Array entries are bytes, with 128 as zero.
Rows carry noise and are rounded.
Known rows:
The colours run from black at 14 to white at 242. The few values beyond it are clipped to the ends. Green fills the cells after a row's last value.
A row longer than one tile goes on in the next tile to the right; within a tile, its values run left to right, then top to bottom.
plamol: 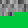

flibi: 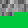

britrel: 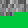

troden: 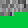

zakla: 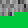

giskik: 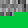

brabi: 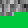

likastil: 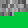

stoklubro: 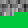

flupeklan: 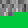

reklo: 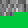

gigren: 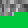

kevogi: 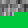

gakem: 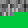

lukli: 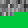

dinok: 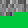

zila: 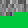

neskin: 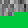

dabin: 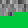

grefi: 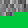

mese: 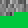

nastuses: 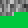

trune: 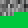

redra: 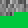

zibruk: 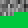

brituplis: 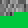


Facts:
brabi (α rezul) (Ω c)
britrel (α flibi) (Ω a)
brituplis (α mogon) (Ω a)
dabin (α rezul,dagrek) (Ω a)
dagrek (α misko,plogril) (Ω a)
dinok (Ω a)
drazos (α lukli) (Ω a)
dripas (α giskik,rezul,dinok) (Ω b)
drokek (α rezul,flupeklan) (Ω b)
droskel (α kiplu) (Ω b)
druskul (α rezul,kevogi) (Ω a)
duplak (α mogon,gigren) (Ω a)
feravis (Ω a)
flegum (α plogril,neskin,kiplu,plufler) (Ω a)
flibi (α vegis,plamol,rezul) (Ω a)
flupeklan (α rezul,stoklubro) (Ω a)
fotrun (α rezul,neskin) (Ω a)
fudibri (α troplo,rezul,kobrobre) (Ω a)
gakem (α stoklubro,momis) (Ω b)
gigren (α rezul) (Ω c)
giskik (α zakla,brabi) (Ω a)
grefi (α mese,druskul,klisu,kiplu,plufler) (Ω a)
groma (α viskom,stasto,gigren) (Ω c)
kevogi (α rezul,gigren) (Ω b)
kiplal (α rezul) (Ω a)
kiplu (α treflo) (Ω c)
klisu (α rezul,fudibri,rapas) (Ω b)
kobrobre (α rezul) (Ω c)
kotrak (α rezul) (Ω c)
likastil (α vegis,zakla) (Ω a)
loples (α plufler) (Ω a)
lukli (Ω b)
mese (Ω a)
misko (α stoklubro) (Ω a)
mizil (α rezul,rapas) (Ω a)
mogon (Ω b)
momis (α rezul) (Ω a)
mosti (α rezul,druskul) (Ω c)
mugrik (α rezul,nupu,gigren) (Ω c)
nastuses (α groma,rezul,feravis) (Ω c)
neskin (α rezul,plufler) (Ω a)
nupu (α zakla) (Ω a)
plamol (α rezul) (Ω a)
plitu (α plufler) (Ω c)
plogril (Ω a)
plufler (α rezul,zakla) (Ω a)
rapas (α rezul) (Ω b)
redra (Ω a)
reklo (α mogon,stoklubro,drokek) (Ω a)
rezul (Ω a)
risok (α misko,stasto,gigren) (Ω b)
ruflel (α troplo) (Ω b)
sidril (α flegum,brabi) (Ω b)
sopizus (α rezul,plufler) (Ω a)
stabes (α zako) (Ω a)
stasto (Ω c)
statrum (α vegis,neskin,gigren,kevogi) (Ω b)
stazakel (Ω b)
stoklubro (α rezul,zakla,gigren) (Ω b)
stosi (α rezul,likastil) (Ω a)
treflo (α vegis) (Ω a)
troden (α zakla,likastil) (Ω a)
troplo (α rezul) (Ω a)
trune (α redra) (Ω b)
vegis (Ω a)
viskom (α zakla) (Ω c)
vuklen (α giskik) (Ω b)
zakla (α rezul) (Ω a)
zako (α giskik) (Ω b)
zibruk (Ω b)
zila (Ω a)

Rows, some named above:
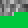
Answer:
gigren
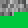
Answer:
likastil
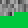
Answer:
troplo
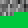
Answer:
sidril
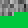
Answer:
plufler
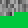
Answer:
fudibri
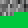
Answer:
sidril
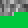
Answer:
gigren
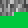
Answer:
stasto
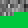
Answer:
mogon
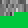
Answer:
duplak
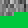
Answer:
loples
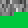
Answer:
dagrek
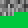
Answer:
ruflel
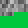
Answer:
flibi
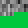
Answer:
rapas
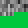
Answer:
klisu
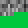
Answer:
gakem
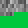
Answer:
britrel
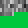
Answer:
viskom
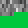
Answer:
dagrek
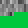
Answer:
druskul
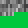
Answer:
risok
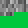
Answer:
stabes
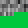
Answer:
dripas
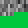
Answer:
droskel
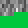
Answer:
misko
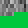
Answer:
loples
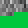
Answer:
flegum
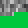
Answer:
mugrik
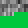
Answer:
kevogi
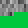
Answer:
stosi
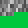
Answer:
kiplu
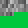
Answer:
vegis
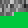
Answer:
plitu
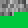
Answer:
likastil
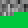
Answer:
drokek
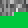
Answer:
groma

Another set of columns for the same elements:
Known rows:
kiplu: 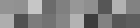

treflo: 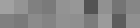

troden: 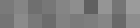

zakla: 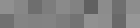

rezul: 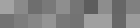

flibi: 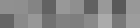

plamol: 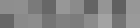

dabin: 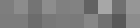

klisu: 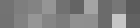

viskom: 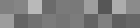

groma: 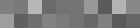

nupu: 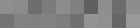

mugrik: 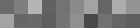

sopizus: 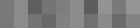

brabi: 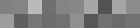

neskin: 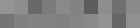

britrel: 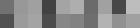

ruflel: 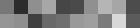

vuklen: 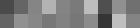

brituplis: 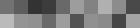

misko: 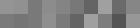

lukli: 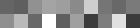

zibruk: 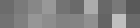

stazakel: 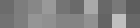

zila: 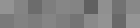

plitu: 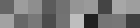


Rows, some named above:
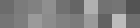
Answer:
drokek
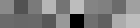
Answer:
stabes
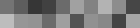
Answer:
brituplis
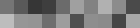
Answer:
brituplis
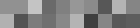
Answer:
kiplu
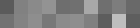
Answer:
statrum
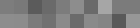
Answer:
reklo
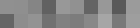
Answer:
flibi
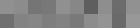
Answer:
likastil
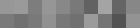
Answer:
dagrek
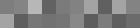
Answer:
gigren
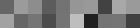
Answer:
plitu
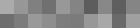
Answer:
vegis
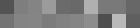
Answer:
gakem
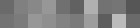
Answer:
stoklubro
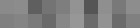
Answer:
grefi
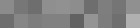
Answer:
giskik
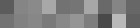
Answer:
sidril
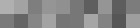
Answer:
plogril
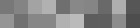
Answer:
droskel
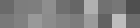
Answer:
drokek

